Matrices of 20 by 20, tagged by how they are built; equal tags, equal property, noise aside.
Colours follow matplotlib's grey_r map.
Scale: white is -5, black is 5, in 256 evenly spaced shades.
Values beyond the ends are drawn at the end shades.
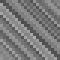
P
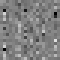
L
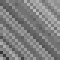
P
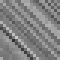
P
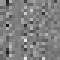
L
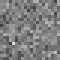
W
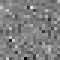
W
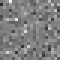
W
